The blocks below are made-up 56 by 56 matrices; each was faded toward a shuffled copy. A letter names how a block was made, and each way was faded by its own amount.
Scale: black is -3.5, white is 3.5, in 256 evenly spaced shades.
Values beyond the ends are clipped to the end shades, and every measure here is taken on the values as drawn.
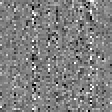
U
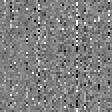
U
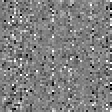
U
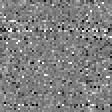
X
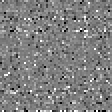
X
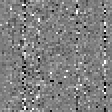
U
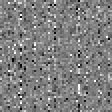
U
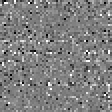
X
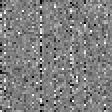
U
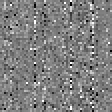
U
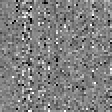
U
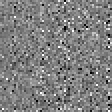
U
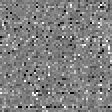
X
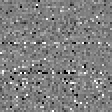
X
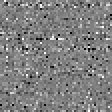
X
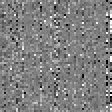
U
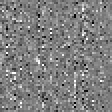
U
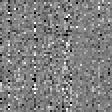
U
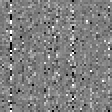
U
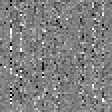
U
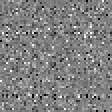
X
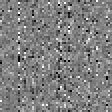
U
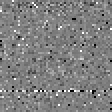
X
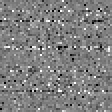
X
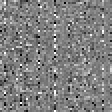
U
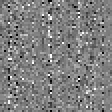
U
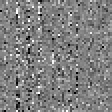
U
